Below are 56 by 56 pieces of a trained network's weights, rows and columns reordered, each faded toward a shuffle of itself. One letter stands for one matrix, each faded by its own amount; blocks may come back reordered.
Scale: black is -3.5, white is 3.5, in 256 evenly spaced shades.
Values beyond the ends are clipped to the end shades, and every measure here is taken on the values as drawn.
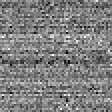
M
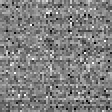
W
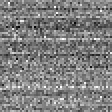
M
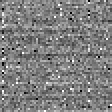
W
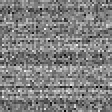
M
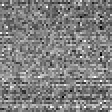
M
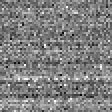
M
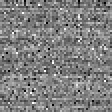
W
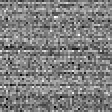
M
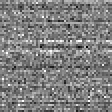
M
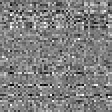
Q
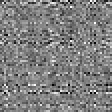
Q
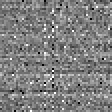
W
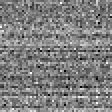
M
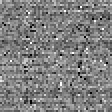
W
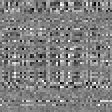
Q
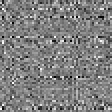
Q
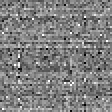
W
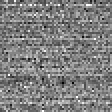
M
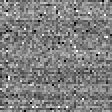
W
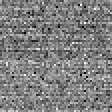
W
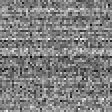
M
